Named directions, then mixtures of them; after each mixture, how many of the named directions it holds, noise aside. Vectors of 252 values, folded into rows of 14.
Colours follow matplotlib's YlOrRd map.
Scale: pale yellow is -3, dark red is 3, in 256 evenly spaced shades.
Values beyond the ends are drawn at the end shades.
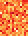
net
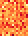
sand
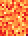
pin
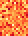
three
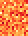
two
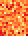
one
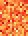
one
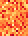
two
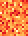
two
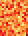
one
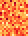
three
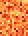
one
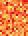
one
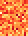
two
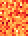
three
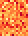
one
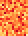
one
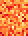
three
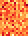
one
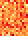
one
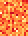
one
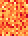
one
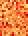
two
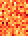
three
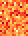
three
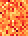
three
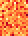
two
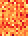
one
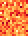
three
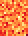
one
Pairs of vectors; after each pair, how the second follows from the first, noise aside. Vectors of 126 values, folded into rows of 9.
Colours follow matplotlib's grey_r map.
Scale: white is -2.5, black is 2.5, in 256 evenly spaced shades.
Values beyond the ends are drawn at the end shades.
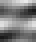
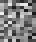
shuffled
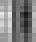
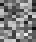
shuffled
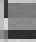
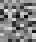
shuffled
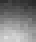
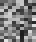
shuffled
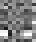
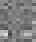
shrunk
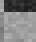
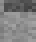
shrunk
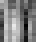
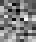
shuffled
